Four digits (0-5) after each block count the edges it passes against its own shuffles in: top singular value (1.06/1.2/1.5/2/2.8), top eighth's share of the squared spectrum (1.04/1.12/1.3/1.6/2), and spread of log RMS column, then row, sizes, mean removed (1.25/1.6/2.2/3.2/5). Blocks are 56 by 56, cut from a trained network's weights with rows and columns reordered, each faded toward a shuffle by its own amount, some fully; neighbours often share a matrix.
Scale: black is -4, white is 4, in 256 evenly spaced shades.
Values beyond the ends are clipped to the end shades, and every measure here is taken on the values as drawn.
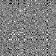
4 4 2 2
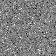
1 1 0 0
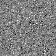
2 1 0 0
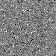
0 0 0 0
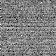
3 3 0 1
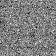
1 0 0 0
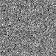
2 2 0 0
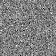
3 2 0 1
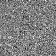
2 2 0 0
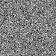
0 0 0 0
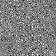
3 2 1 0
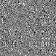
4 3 2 1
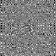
4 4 2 3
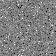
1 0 0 0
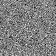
0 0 0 0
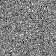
0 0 0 0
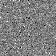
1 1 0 0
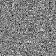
3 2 0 1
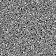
1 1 0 0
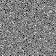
2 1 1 1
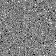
1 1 0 0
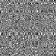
4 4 2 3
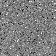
2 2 0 0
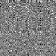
4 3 2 2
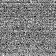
3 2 0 1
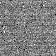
2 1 0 0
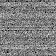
3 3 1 1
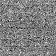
2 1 0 0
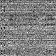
4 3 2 2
